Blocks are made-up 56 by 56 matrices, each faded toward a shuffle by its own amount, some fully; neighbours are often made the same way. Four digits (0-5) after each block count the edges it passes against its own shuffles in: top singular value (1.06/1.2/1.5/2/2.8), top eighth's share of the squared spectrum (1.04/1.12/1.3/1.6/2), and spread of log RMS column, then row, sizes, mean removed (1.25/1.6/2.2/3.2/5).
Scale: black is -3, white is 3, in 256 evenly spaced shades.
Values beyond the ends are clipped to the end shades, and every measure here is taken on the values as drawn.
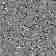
0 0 0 0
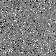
0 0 0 0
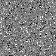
1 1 1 0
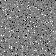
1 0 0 0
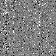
1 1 2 0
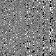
2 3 3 0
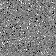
0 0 0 0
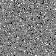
0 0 0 0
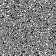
0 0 0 0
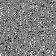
2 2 1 0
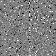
2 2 1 0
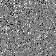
1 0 0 0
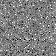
0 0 0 0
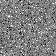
0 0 0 0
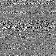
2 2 0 4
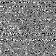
1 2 0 3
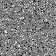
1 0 0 0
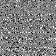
1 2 0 3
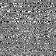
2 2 0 3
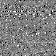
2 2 0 2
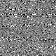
2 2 0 3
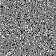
0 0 0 1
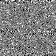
1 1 0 2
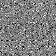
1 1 0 2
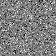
0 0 0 1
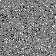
2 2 0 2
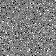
1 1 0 1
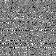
3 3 0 3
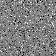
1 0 0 1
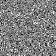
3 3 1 1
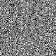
3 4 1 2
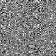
3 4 2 2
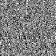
3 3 1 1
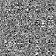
3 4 2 2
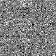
2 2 1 1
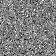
1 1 0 0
